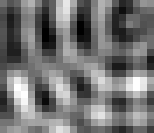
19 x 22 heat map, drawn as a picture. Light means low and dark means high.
Mirror symmetry: none. Rings: centred on the top right. Histogram: bell-shaped. Stripes: upright, repeating 4 times.
